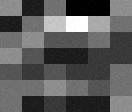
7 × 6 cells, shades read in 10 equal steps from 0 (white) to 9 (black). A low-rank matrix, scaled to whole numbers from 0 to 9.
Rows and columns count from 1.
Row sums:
39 23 33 40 38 30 40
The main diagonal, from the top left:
4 5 6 8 7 5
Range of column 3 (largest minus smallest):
6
